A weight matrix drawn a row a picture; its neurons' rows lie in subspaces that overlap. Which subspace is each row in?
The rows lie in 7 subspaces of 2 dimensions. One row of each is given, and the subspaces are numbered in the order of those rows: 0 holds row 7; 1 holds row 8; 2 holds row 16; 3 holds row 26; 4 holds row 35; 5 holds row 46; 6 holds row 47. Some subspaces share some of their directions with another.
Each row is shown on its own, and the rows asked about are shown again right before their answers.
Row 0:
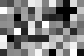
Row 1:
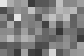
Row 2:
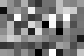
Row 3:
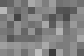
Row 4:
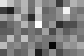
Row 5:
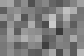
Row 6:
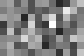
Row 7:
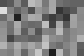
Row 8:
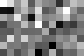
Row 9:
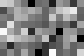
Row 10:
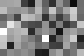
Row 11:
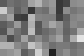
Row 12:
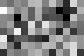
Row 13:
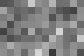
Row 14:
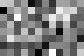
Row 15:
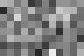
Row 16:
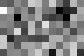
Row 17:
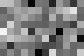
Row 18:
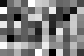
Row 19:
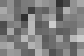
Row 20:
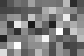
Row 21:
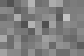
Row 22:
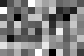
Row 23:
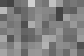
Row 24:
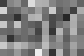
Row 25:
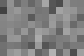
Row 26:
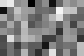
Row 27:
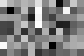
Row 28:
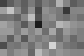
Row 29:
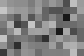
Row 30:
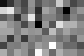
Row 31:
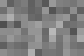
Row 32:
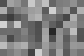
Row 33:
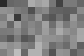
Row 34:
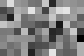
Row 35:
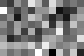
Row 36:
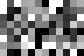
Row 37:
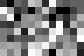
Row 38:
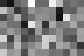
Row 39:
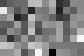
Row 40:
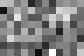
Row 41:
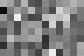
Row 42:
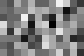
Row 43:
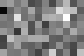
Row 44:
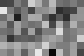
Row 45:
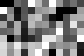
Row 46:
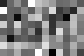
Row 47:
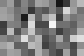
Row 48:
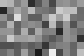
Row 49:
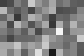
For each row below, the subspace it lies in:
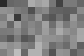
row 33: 4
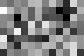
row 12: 2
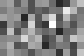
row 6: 6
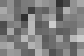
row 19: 6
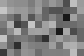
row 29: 2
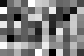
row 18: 5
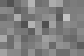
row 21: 3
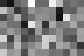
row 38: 3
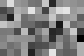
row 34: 5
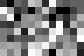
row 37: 5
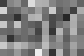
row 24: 5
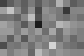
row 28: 1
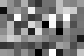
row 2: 3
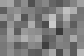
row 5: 6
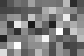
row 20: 2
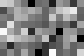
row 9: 0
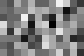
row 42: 6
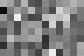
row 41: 0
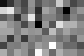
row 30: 1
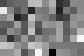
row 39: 6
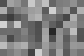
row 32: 5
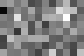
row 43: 2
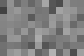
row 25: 4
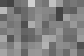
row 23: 3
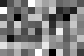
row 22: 5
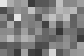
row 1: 4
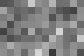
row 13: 0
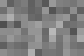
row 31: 5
